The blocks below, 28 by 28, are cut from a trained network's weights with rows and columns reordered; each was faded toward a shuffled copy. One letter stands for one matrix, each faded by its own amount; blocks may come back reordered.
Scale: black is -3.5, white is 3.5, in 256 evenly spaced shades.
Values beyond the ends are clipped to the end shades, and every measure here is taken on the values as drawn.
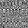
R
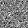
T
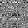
R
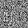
T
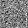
T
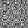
R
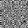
R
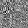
R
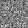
T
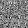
T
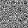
R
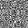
R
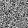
T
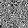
T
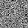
T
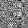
R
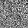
T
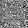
T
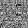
R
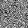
T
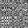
R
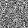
R
